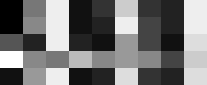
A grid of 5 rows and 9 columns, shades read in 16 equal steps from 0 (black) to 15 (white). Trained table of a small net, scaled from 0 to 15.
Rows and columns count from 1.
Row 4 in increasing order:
4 7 8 8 8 9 11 12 15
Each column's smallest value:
0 2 7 1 1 9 3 1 12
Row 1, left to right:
0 7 14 1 3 12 3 2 14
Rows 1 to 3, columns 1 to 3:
0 7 14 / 0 8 14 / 5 2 14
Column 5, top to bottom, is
3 2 1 8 2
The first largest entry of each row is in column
3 3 3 1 3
